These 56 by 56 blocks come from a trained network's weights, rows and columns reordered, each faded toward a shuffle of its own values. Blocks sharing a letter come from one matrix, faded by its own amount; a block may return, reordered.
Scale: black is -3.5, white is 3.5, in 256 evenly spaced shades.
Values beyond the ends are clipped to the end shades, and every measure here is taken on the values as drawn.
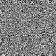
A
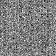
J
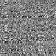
A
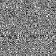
A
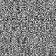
A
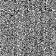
J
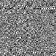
A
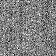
J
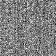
J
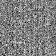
J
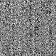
J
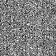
J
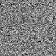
A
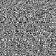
A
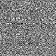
A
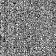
J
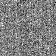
J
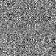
A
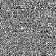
A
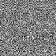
A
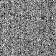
J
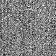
J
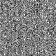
J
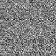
A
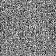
J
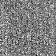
J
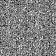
J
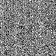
J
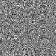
A
